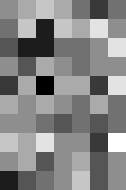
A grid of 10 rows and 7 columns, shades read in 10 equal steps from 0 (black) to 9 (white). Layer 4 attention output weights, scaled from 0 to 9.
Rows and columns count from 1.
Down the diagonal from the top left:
5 7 1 5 6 6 4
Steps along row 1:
up up down down down up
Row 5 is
2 6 0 6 6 2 8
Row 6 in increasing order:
4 4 5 5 6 6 6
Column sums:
43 48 40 51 50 39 57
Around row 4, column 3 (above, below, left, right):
1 0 3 5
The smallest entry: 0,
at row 5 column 3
